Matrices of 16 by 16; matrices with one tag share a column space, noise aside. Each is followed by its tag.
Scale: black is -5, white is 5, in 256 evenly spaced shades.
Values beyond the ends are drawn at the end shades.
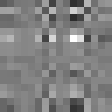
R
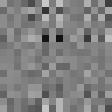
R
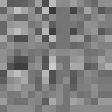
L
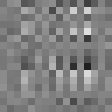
L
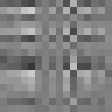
L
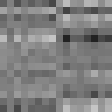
R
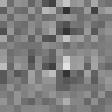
L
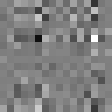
R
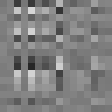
L
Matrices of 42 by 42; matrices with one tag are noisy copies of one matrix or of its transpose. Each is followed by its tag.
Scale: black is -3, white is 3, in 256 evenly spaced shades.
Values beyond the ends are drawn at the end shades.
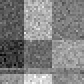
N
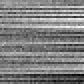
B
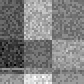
N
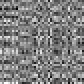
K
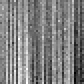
B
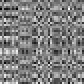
K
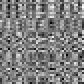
K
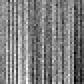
B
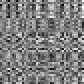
K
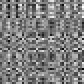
K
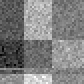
N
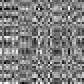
K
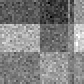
N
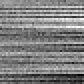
B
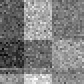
N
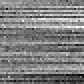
B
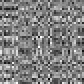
K
